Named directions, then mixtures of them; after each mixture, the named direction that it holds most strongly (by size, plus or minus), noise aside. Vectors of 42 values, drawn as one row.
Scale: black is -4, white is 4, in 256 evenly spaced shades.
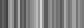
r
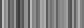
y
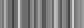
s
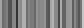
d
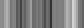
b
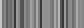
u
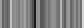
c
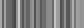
s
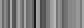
c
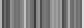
c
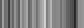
b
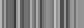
u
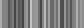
u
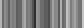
c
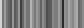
u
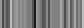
c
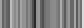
c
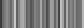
u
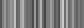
u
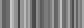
c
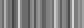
s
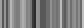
c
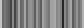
u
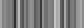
u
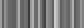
s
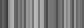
r
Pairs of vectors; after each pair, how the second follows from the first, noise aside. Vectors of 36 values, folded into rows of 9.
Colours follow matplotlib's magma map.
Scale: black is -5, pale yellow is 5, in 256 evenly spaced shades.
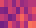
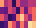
scaled up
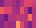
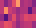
reversed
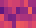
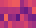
reversed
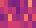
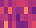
reversed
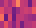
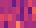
reversed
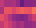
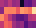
scaled up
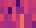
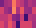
reversed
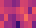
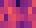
reversed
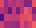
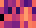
scaled up
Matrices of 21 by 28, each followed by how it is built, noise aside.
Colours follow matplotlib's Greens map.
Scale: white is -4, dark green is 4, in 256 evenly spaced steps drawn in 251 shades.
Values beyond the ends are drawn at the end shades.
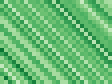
Toeplitz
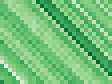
Toeplitz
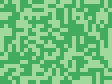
noise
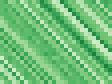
Toeplitz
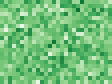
noise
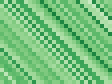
Toeplitz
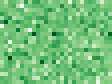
noise
